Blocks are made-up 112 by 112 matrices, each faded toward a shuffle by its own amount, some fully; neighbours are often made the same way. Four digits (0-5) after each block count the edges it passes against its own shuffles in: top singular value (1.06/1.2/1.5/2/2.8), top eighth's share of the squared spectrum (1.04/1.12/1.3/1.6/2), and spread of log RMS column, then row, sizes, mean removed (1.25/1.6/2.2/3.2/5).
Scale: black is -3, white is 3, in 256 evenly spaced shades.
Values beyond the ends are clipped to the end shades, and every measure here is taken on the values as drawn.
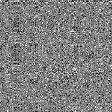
4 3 2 2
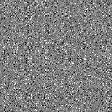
4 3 2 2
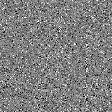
3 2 1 1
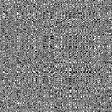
5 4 3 3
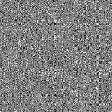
4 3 2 2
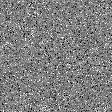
0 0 0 0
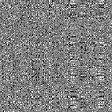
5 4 3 3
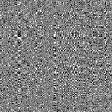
5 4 3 3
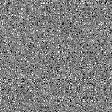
4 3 2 2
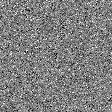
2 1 0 0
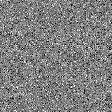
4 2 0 1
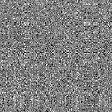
5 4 3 3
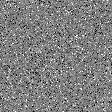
0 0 0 0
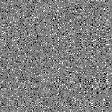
4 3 2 2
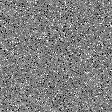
2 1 0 0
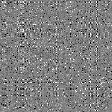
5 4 3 3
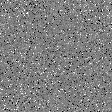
2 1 0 0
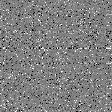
4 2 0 1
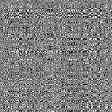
5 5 3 4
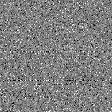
3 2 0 1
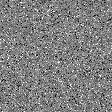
2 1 0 0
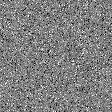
0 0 0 0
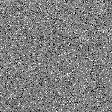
3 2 0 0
